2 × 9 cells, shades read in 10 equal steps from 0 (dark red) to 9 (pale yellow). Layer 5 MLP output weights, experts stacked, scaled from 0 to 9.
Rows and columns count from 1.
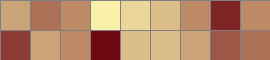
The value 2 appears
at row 2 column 1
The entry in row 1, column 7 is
5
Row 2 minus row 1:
-4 2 0 -9 -1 0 1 2 -1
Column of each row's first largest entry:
4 5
